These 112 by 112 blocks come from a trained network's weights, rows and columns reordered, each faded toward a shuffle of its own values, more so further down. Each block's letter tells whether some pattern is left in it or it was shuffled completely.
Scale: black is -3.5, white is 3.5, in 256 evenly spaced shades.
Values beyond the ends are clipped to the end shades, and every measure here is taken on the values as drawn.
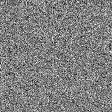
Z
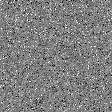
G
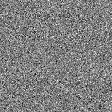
Z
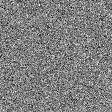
G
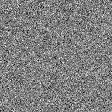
Z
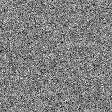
G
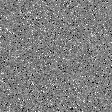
G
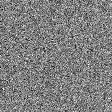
G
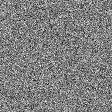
G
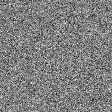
G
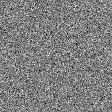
Z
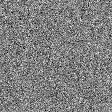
G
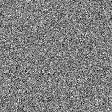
Z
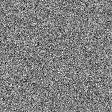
G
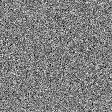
Z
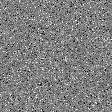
G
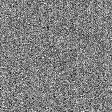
Z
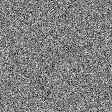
G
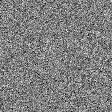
G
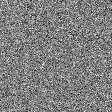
G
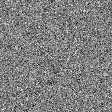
G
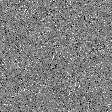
G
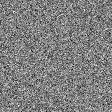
G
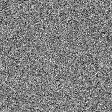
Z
